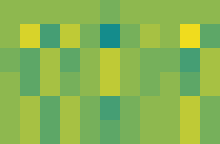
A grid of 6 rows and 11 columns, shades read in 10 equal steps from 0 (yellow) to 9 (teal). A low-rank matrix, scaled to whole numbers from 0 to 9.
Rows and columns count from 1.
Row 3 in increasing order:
2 3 3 4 4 5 5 5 6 6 7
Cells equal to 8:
0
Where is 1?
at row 2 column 2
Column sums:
25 23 29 23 27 31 27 25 25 21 26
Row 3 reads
5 6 3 6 4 2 4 5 5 7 3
